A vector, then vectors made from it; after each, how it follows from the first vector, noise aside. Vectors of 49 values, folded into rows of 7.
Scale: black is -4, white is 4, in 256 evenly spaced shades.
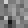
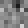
reversed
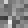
sign-scrambled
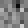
reversed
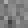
shrunk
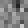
reversed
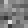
sign-scrambled
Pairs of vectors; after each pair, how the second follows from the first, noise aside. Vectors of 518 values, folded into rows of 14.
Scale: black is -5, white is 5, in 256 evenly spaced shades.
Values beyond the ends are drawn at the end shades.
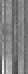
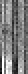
scaled up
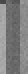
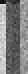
scaled up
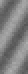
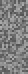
shuffled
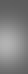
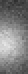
scaled up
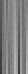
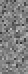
shuffled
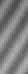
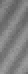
shrunk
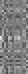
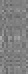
shrunk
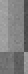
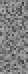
shuffled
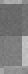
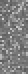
shuffled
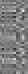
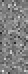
shuffled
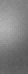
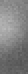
copied
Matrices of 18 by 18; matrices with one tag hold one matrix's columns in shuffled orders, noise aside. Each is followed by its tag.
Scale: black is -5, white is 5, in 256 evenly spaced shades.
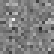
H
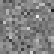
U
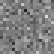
U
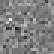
H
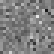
U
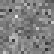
U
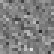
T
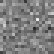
H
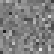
T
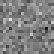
H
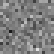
T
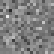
U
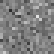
U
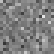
U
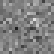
H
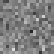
T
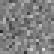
T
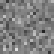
T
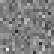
T
